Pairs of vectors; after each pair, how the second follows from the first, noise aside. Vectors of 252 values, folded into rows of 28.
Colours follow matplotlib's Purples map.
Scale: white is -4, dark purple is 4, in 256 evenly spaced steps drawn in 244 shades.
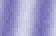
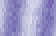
reversed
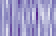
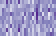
sign-scrambled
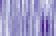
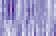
reversed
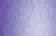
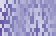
sign-scrambled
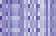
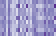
reversed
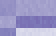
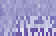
sign-scrambled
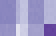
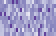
shuffled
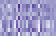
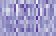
reversed
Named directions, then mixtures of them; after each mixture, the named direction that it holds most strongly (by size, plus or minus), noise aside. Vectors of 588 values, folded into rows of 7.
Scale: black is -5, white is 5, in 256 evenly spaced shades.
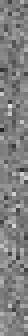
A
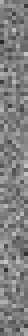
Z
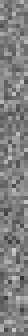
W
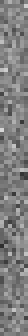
A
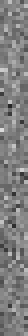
A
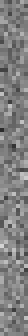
A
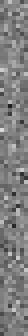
A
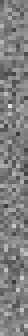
Z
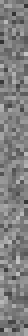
Z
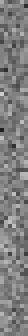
A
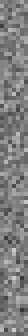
W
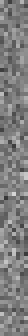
A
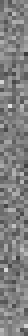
Z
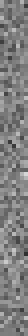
Z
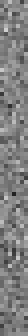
A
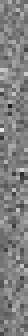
A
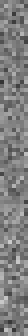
W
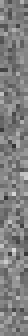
A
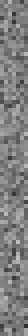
W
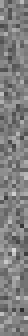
W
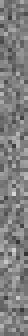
W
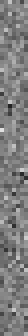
A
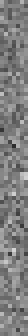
A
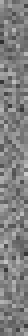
Z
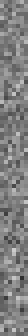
W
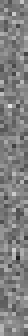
A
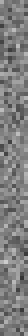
Z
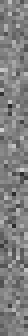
A
